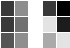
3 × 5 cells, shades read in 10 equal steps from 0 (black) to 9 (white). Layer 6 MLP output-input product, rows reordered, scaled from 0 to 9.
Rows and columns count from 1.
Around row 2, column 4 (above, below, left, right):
2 6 9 1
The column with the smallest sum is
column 1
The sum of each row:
18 24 31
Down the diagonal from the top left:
2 4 9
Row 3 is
3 5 9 6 8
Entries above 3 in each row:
2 3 4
